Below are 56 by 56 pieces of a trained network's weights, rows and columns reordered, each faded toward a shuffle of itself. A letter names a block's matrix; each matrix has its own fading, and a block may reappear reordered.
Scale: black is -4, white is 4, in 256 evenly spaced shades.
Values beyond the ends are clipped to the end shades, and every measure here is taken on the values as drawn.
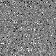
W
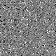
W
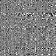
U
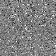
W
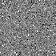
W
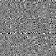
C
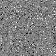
W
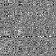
C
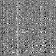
U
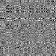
C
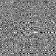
C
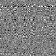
C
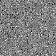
W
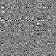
C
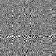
C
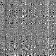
U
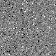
W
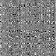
U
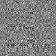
C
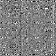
U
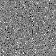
W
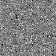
W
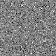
W
